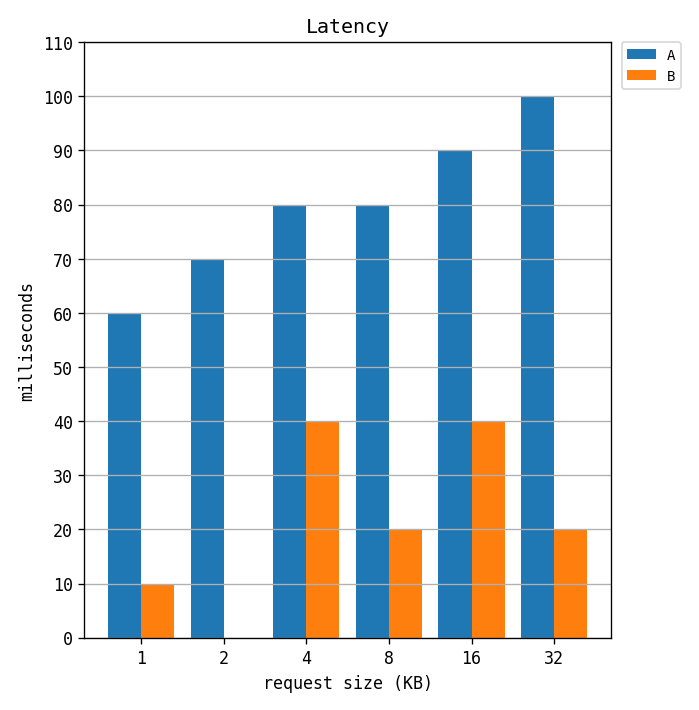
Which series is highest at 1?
A
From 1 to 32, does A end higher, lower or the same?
higher
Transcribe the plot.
Title: Latency
x-axis: request size (KB), ticks 1 2 4 8 16 32
y-axis: milliseconds, ticks 0 10 20 30 40 50 60 70 80 90 100 110
Legend: A, B
Values:
A: 60 70 80 80 90 100
B: 10 0 40 20 40 20
